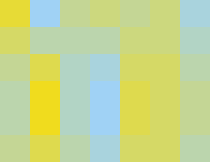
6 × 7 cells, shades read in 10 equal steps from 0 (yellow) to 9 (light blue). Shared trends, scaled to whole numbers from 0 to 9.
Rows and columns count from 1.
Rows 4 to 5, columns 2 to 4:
0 7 9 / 0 7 9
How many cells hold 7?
4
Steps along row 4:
down up up down up up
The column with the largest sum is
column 4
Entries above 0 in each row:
7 7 7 6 6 7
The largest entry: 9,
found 3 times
